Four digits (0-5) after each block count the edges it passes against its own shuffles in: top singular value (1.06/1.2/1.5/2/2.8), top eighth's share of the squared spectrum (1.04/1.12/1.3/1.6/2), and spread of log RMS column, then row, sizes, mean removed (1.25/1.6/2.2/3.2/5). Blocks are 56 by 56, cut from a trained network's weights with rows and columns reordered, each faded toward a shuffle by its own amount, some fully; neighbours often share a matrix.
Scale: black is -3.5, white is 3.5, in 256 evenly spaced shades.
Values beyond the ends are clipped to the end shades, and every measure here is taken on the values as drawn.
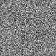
3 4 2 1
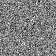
0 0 0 0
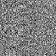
3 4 2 1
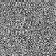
3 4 2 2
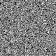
1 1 0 0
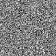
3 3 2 1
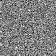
2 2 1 0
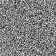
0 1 0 0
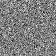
1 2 0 0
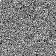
0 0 0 0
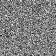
1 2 0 0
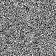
0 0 0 0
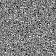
0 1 0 0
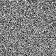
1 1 0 0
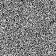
0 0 0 0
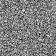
1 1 0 0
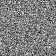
0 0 0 0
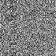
3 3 1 0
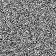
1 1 0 0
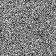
2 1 0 0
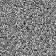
2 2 0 0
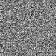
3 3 1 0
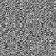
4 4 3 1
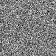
2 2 0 0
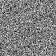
2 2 0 0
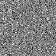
2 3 1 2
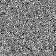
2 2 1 1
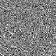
3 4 2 1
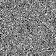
1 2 0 0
